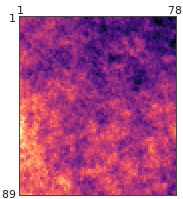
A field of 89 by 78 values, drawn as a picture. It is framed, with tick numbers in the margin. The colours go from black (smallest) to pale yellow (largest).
The top right is the ninth with the lowest average. The histogram is bell-shaped. There is an overall slope up to the bottom left. The field is mottled with small blotches.
